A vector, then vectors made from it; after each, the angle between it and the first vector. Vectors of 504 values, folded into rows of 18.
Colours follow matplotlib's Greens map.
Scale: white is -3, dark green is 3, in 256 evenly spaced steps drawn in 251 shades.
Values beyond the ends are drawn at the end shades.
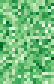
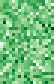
nearly opposite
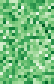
nearly opposite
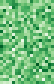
partly aligned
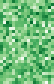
nearly parallel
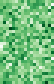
nearly opposite
